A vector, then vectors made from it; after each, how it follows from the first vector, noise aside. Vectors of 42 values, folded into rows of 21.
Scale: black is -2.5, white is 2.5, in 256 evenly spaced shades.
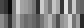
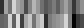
reversed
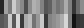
reversed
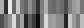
wrapped around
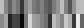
wrapped around
